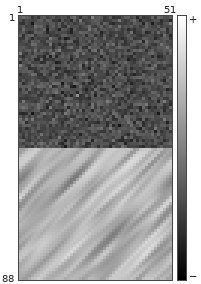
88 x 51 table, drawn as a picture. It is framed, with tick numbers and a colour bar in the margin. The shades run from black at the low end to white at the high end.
The table splits into 2 rows of 1 panel. Panel 1,1: low, fine-grained. Panel 2,1: high, slanting up to the right.
